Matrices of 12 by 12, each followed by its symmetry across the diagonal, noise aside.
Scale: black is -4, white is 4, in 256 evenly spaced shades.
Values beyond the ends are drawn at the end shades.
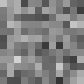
neither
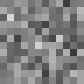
neither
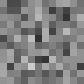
neither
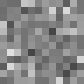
symmetric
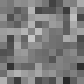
symmetric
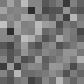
symmetric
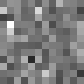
neither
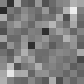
symmetric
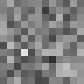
neither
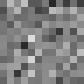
neither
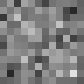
symmetric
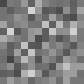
symmetric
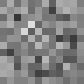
symmetric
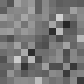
symmetric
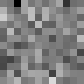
neither
